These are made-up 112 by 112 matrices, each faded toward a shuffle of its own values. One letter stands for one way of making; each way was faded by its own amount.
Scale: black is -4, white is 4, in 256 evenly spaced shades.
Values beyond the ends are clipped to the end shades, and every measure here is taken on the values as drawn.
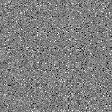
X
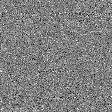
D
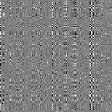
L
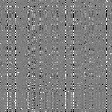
L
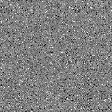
X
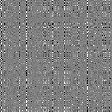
L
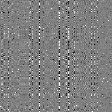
L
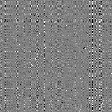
L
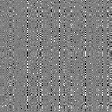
L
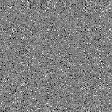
X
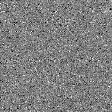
D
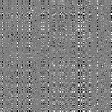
L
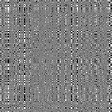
L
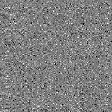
X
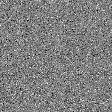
D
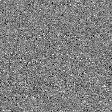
D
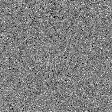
D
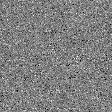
D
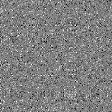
X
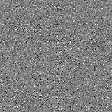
X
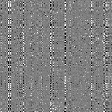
L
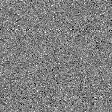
D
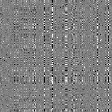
L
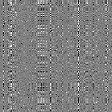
L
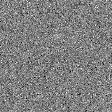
D
